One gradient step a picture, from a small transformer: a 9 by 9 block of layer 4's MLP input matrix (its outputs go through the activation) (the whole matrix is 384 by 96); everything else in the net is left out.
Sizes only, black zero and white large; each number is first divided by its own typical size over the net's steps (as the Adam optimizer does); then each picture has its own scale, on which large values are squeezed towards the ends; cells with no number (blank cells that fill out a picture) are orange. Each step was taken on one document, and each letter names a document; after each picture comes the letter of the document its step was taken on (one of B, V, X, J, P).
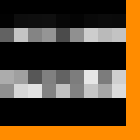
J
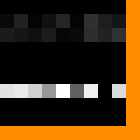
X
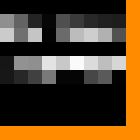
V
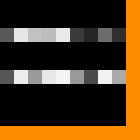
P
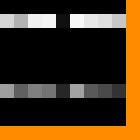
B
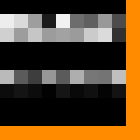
V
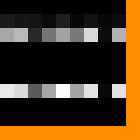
X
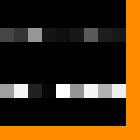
X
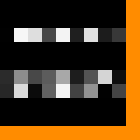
P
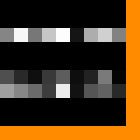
P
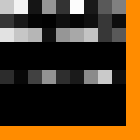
V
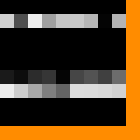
B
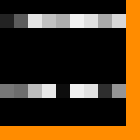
B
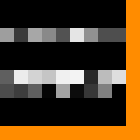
P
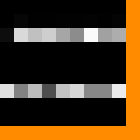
X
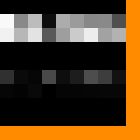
V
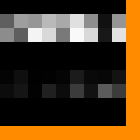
B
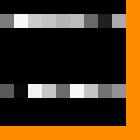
B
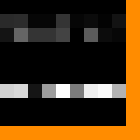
X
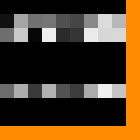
J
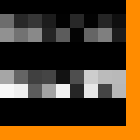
J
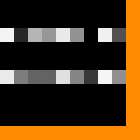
P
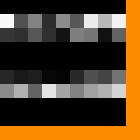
B
